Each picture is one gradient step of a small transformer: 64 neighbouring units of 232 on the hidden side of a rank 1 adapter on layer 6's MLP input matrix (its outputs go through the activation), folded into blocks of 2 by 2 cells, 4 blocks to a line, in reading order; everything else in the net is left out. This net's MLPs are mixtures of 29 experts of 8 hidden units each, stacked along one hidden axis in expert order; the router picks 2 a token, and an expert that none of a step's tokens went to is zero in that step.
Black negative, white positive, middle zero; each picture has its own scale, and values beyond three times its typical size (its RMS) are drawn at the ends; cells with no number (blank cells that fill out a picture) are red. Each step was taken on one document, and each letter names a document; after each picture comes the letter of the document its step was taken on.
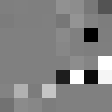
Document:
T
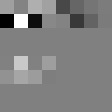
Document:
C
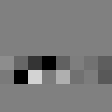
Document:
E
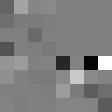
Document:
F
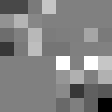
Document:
F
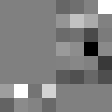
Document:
T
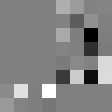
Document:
T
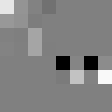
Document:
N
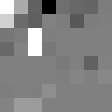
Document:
C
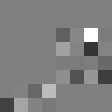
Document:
T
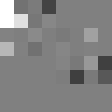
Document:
C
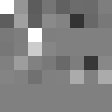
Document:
C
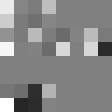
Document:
N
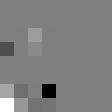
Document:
E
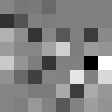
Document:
F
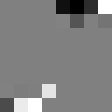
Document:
E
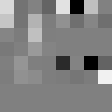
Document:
C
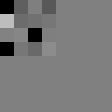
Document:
N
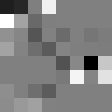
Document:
N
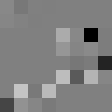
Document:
T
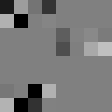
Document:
N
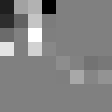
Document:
C
